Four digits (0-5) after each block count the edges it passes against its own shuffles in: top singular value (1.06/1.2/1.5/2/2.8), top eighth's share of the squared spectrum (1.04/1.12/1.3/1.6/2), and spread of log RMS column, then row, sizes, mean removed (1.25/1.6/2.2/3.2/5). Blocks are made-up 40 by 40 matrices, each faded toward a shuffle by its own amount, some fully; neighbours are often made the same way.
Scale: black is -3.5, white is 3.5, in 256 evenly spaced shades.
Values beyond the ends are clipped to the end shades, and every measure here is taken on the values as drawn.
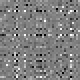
4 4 2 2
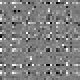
4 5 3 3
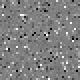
0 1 0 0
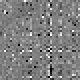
4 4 2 1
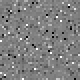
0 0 0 0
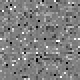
3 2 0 1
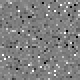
1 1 0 0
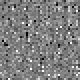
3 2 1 1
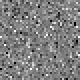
1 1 0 0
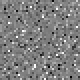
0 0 0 0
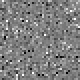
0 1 0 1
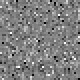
0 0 0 0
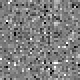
3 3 1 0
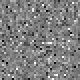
1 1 0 0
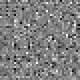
3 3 1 0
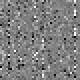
2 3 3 0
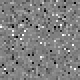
2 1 0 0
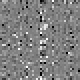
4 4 2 1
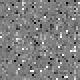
2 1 1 0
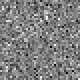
1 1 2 0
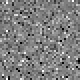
0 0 0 0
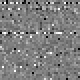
3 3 0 2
